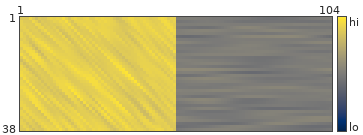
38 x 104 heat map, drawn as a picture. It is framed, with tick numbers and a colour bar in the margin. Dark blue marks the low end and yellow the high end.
It is made of 1 by 2 panels. Panel 1,1: very high, slanting down to the right, faint in contrast. Panel 1,2: middling, streaked across, faint in contrast.
